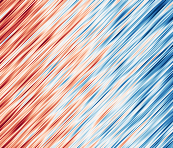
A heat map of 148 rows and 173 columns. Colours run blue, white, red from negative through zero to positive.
Grain: diagonal, up to the right. Average level on the scale: 50%. Slope: up to the left. Odd rows or columns: none.
